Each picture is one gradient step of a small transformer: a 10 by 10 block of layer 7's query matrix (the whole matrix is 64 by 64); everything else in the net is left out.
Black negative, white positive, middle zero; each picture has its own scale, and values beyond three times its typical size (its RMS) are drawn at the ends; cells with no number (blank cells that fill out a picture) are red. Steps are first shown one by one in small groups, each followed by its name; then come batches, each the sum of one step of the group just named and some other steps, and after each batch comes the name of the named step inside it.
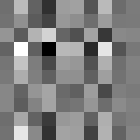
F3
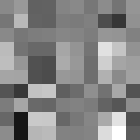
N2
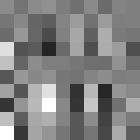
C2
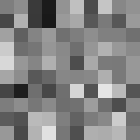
N2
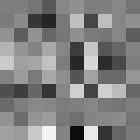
N2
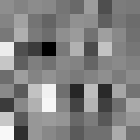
C2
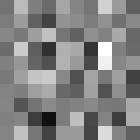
F3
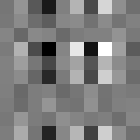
F3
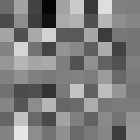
F3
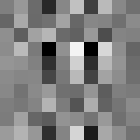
F3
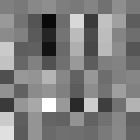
C2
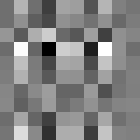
F3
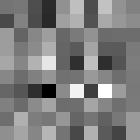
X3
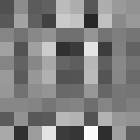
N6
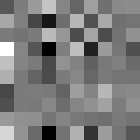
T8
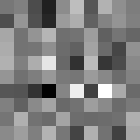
X3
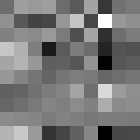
T8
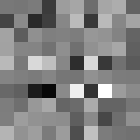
X3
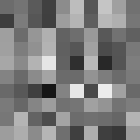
X3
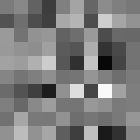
X3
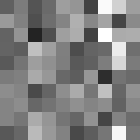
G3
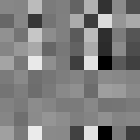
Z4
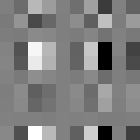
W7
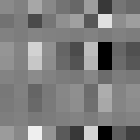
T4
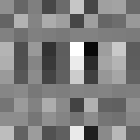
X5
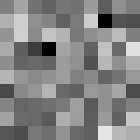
G3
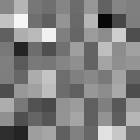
G3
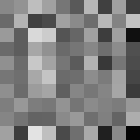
Z4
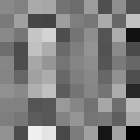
W7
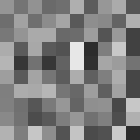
X5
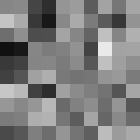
G3
